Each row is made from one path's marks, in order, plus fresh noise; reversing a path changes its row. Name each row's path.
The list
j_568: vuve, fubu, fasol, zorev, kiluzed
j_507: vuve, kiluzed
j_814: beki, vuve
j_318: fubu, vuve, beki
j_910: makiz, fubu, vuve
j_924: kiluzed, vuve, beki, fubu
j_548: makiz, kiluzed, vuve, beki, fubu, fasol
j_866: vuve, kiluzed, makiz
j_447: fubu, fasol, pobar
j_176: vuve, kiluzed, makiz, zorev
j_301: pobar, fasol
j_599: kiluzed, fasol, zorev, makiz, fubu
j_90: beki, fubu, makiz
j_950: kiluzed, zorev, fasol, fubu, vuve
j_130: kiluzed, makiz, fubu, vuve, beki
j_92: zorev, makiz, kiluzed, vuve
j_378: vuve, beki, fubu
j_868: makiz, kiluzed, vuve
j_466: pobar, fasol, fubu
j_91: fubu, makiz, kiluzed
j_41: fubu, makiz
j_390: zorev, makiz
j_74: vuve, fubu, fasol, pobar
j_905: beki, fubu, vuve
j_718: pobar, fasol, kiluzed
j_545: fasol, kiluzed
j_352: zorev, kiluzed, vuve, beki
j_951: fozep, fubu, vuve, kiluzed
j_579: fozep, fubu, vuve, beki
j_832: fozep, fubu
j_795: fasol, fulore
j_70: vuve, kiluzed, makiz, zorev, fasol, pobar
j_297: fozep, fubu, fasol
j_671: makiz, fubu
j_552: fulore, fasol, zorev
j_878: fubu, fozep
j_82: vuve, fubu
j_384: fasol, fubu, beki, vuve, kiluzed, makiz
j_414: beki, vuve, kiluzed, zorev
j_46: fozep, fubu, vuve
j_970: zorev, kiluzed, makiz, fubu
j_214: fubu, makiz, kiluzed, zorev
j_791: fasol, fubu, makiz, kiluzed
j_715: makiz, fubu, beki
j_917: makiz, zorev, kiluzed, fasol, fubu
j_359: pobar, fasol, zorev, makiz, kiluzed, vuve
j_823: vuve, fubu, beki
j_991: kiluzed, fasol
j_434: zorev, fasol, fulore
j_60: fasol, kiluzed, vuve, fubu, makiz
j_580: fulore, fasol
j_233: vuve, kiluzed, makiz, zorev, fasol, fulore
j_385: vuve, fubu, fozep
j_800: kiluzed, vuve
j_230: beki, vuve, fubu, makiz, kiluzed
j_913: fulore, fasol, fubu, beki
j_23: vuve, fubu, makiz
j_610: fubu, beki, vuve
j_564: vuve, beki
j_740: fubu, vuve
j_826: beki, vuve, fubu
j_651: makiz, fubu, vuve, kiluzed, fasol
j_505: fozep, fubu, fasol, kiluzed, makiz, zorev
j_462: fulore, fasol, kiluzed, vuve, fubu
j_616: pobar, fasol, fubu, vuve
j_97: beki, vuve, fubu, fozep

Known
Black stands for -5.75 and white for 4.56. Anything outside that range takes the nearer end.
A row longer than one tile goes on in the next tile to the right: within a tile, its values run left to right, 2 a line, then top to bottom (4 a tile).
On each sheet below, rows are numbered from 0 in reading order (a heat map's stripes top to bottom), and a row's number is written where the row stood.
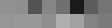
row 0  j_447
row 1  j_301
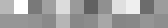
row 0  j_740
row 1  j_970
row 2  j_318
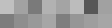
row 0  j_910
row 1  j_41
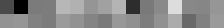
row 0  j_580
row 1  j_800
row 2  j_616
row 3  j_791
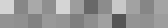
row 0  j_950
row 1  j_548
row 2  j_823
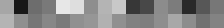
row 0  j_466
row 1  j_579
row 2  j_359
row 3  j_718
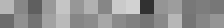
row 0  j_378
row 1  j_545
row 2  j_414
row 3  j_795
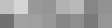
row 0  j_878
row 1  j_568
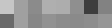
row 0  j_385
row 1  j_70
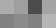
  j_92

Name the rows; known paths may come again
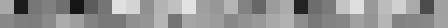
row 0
j_913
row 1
j_301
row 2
j_579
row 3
j_878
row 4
j_868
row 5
j_466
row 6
j_46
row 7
j_214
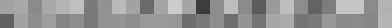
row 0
j_82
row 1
j_568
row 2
j_671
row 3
j_230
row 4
j_378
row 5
j_917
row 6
j_951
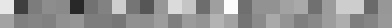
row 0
j_599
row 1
j_552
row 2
j_176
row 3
j_352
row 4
j_60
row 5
j_651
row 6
j_505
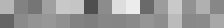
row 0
j_23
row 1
j_826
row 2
j_318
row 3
j_545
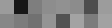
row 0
j_462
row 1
j_564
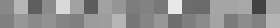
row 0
j_74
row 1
j_715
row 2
j_795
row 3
j_130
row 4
j_92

